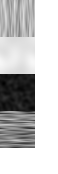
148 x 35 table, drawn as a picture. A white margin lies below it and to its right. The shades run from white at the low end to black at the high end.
The table splits into 4 rows of 1 panel. Panel 1,1: low, streaked downward. Panel 2,1: very low, smooth, faint in contrast. Panel 3,1: very high, blotchy, faint in contrast. Panel 4,1: middling, streaked across, strong in contrast.
